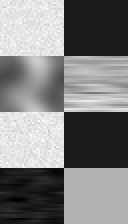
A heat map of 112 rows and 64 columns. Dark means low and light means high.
The table splits into 4 rows of 2 panels. Panel 1,1: very high, fine-grained, faint in contrast. Panel 1,2: very low, flat. Panel 2,1: middling, smooth, strong in contrast. Panel 2,2: high, streaked across. Panel 3,1: very high, fine-grained, faint in contrast. Panel 3,2: very low, flat. Panel 4,1: very low, streaked across, faint in contrast. Panel 4,2: high, flat.
